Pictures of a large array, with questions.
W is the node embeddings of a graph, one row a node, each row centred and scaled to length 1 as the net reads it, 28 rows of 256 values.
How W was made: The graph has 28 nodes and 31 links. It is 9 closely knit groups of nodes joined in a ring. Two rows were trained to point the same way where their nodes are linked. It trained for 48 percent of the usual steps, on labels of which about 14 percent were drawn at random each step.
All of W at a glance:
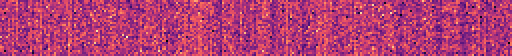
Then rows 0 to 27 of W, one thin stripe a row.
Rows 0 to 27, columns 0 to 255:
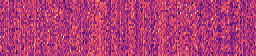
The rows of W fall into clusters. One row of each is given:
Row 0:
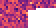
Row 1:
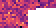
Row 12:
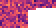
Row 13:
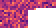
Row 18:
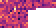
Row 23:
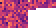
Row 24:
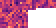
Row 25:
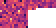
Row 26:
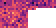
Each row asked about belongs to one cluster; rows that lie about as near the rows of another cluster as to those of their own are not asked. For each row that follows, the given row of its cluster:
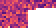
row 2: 25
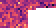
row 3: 1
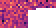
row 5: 23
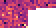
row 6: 23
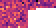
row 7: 26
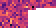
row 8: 25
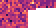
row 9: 0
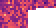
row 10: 24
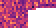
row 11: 18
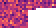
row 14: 0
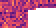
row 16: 18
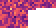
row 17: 12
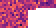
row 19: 26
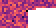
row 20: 12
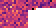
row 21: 26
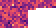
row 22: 13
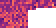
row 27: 24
